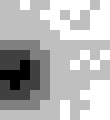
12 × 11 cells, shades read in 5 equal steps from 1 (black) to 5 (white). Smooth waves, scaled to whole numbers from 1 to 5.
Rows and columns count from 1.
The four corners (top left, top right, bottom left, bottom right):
4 5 4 5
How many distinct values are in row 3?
2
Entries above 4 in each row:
6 5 4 5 0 2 2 0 2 3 3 4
